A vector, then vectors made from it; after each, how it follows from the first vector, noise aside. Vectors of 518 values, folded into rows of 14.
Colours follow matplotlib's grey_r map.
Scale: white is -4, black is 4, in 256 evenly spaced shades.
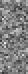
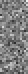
wrapped around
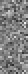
wrapped around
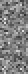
wrapped around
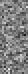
wrapped around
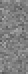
shrunk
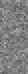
shrunk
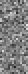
wrapped around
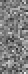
wrapped around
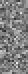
wrapped around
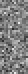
wrapped around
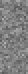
shrunk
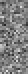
wrapped around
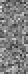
wrapped around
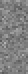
shrunk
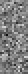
wrapped around
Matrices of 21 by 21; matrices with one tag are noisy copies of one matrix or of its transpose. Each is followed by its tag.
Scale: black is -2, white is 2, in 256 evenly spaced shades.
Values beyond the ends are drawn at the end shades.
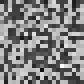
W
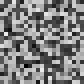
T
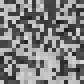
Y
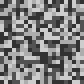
T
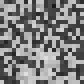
Y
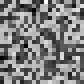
T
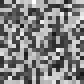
W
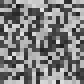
W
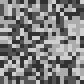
Y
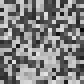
Y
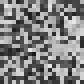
Y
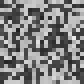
W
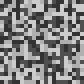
T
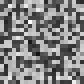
T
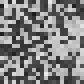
Y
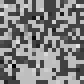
Y
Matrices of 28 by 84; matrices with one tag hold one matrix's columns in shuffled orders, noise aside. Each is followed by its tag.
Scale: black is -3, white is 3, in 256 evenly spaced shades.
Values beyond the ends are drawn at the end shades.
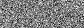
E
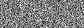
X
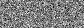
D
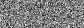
D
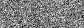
E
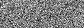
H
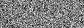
X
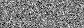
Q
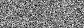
Q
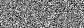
D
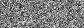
D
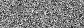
E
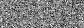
D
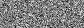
E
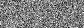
D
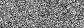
Q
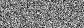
D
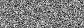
Q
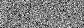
D
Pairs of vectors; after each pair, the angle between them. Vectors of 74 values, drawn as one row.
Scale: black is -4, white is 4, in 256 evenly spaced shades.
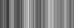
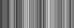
nearly parallel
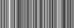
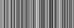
partly aligned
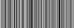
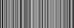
partly opposed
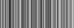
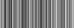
partly aligned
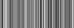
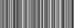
partly opposed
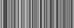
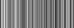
orthogonal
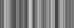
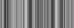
nearly opposite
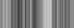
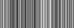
partly aligned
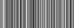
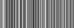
nearly parallel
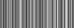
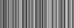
nearly parallel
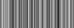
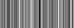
partly opposed
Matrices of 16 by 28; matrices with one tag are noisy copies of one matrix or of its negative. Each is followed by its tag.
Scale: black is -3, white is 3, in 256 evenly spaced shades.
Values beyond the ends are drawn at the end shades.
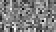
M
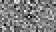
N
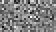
N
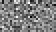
N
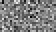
N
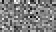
N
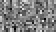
M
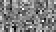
M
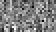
M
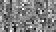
M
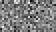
N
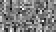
M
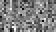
M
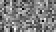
M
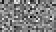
N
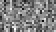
M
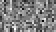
M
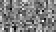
M
